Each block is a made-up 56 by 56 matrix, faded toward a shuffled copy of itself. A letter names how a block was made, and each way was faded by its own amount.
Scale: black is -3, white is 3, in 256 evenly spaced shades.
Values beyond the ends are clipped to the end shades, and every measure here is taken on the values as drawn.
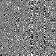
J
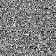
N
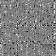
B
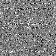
N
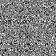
N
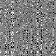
J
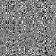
J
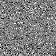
N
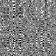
J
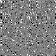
B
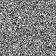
N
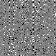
B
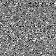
N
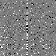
B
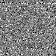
N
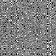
J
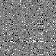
B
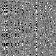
J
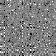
B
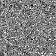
N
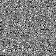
N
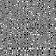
B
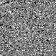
N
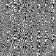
J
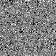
N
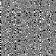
J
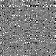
B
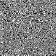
N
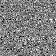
N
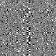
J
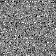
N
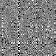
J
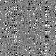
B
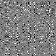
B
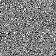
N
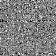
N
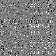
B
